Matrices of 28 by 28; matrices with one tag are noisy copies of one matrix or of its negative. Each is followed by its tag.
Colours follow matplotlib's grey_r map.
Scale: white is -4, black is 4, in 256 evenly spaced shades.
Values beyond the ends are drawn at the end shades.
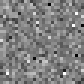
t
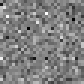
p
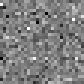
p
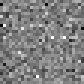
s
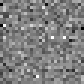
s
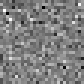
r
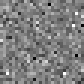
t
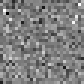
r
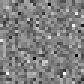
t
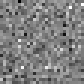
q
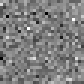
p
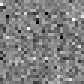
p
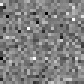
p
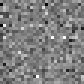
s
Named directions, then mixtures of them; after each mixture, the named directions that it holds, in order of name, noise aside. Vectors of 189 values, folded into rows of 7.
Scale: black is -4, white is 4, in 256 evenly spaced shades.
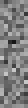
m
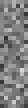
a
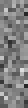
a, m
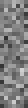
a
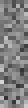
a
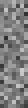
a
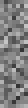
a, m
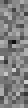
m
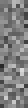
a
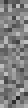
a, m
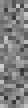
a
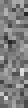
a, m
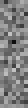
m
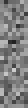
m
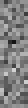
m
